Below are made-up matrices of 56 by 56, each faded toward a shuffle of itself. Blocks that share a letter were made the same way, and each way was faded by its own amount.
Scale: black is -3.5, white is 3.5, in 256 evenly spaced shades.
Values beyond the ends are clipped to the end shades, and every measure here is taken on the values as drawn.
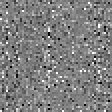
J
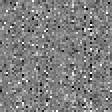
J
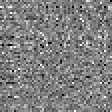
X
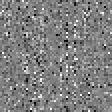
J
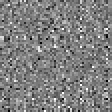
X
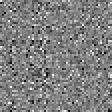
X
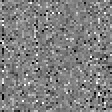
J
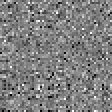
X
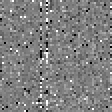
J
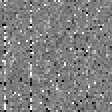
J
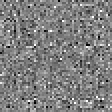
X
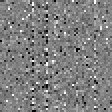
J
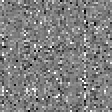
J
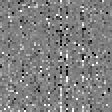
J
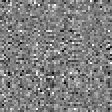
X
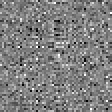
X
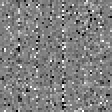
J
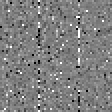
J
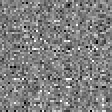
X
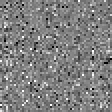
J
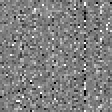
J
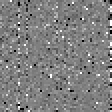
J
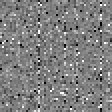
J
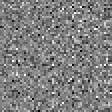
X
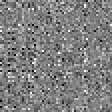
X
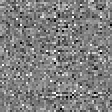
X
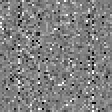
J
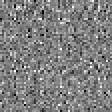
X
